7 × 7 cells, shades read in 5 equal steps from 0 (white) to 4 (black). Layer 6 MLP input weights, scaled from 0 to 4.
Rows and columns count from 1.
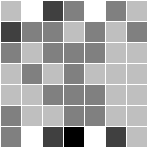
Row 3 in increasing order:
1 1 1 2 2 2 2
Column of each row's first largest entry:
3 1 1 2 3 1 4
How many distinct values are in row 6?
2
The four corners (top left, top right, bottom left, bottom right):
1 1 2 1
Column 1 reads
1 3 2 1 1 2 2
